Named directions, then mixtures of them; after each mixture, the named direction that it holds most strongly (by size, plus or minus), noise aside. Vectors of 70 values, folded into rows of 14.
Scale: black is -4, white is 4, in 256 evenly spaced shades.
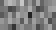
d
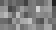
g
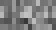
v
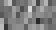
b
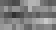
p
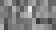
b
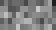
g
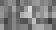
v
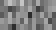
d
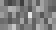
d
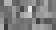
b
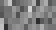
b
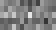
d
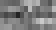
p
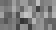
v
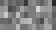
g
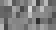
b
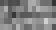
p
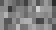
g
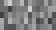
d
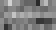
p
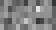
g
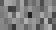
d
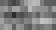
p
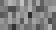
d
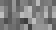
v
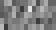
b
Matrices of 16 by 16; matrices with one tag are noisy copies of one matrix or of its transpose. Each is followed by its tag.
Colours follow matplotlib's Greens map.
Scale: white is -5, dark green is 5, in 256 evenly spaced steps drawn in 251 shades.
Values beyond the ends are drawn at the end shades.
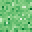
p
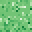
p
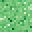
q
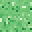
p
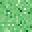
q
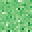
p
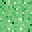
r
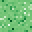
q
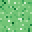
r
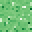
p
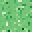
p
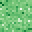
r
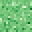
p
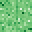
r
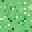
q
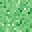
q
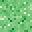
q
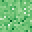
q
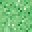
q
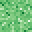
r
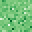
q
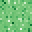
r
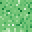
q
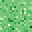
q
